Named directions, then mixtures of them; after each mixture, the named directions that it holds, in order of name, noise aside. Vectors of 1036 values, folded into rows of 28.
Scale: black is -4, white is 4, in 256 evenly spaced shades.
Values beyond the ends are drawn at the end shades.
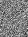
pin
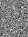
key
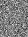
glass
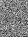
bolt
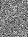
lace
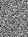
lace, pin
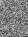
bolt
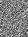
pin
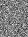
glass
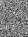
bolt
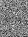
bolt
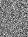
key, pin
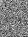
bolt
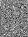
bolt, key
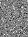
key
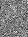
key, lace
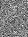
lace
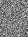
key, pin
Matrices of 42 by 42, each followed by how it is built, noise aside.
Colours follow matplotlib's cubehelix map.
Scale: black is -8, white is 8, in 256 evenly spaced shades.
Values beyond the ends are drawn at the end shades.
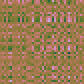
low rank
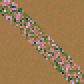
banded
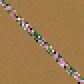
banded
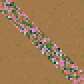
banded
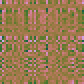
low rank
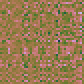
low rank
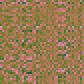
low rank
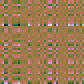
low rank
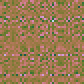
low rank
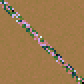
banded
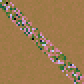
banded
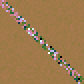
banded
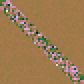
banded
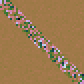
banded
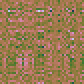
low rank
